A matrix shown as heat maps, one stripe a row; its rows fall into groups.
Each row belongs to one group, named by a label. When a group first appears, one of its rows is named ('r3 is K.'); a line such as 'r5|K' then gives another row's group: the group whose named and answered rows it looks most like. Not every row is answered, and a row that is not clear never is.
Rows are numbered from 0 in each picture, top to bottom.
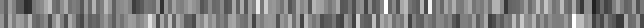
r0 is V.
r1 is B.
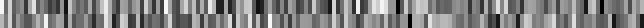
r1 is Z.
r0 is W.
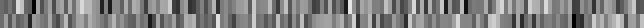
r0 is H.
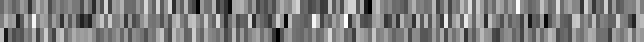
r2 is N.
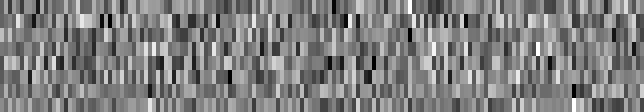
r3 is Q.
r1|H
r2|Z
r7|B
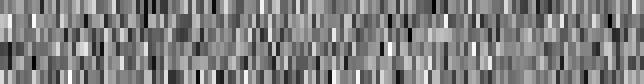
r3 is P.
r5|W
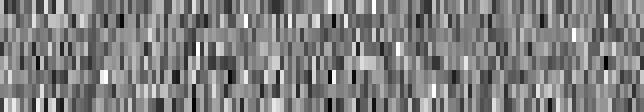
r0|N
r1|P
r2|B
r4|Z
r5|W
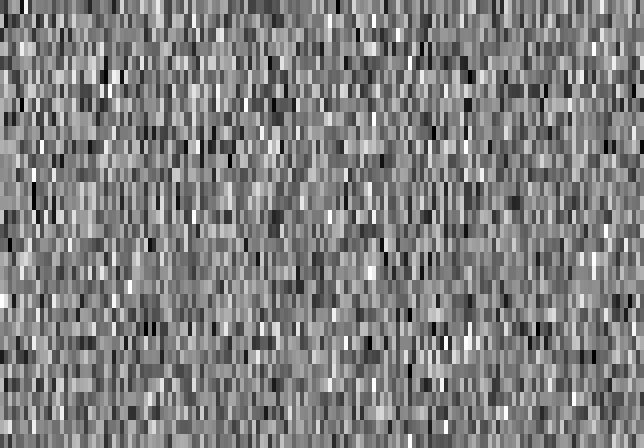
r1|N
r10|Z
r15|N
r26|Z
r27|N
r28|B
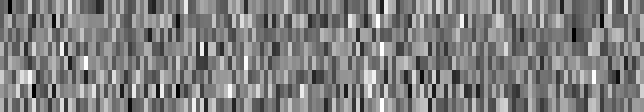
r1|H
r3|W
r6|H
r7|W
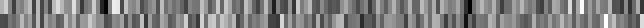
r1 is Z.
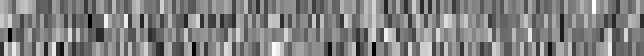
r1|Z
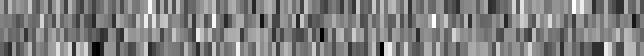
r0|B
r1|Q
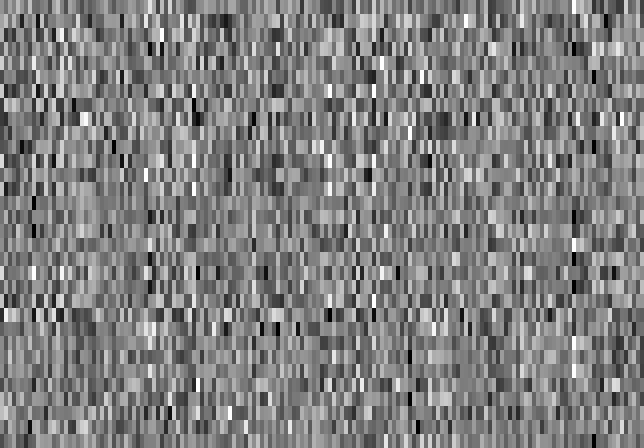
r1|Z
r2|N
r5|V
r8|P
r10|V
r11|N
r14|H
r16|H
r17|B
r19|W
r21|N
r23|Q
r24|B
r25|Z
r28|Z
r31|V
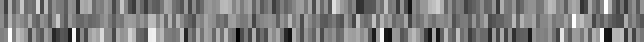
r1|B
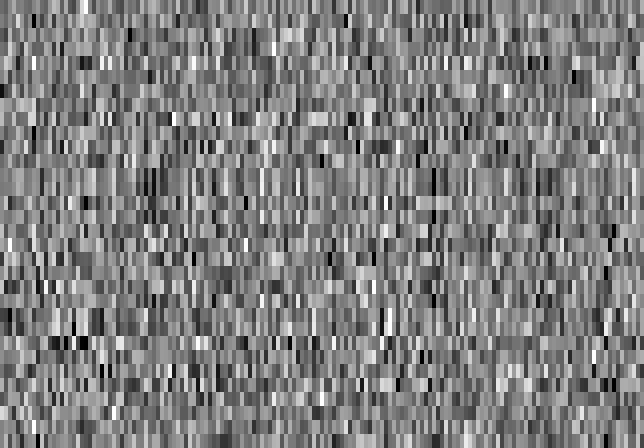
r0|P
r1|H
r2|W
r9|H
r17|P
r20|N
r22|P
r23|P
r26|H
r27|W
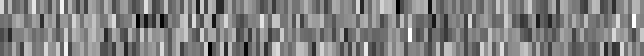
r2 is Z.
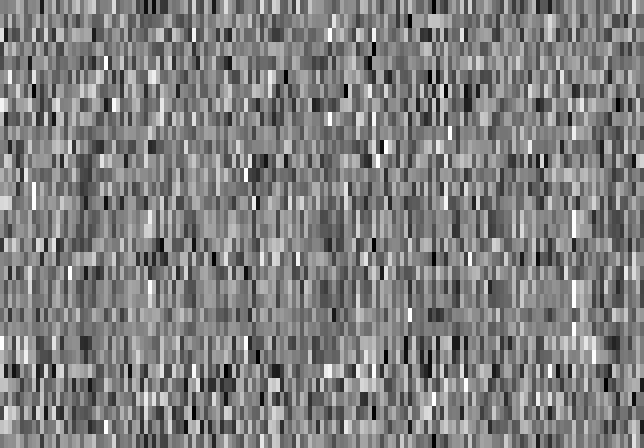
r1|Z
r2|N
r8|N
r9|B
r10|P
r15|B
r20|B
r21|B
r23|B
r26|N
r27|Z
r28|Q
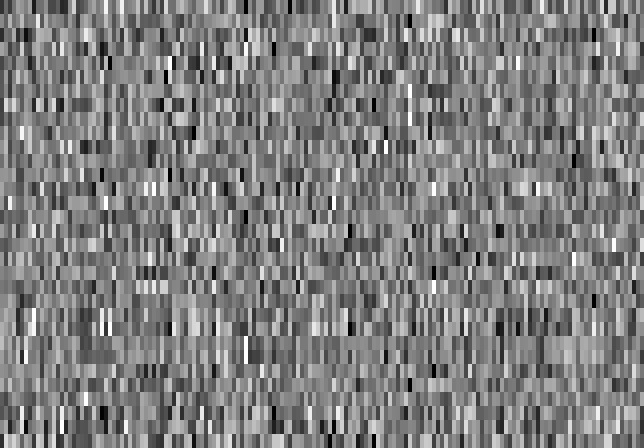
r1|Z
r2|V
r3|W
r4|H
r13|Q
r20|Q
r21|V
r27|Z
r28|P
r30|W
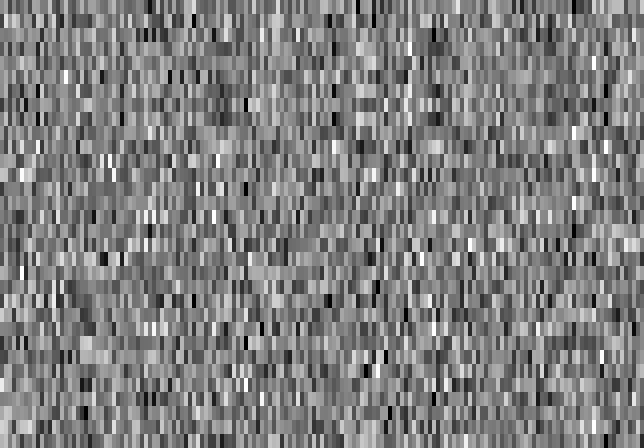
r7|V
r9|B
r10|Z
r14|B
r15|Q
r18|V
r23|Q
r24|V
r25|P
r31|Z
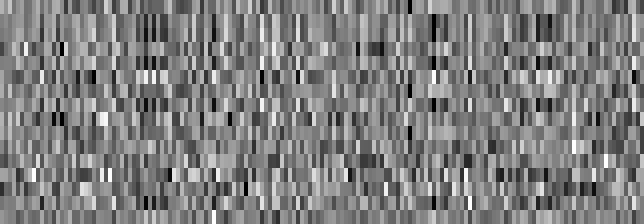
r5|Q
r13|V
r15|Q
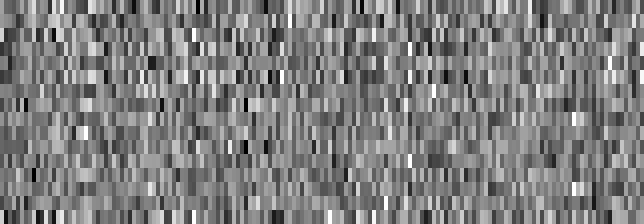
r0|W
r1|P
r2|N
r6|Q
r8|B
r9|P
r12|H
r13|B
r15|N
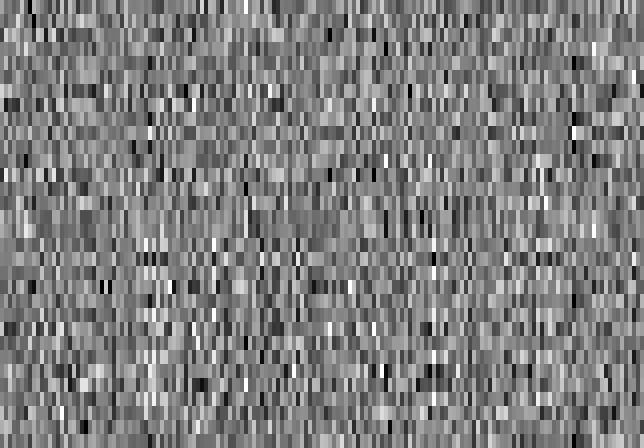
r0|W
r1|H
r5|H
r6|Z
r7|N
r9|B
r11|V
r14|H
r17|Q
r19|Q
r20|H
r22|Q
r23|N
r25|Q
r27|P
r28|Q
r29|W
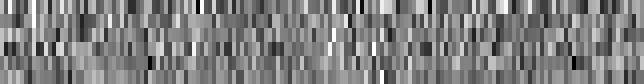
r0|W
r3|N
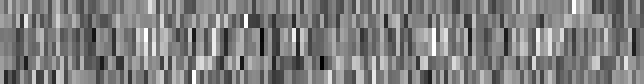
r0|B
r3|Q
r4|W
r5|N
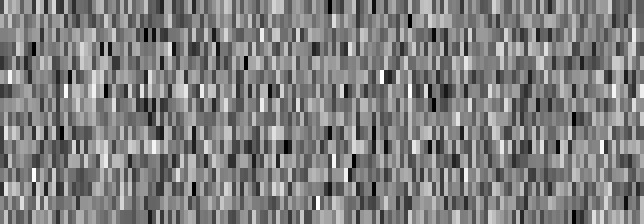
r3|H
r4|V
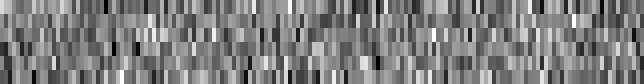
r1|B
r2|Q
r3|V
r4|H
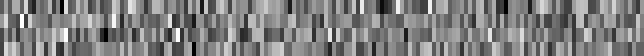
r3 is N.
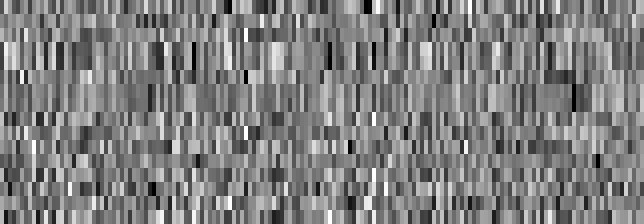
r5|V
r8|N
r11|P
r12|N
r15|N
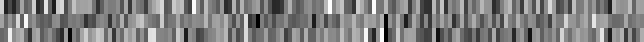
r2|P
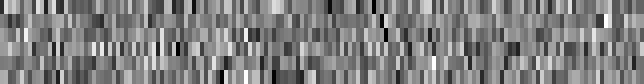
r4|Q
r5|W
